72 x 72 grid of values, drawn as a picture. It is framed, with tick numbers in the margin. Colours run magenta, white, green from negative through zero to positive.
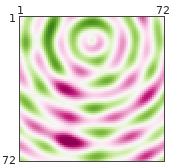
Lone odd cells: none. Rings: centred on the top middle. Average level on the scale: 50%.
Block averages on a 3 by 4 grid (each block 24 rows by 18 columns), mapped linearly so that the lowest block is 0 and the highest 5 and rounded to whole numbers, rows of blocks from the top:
5434 | 3131 | 2032
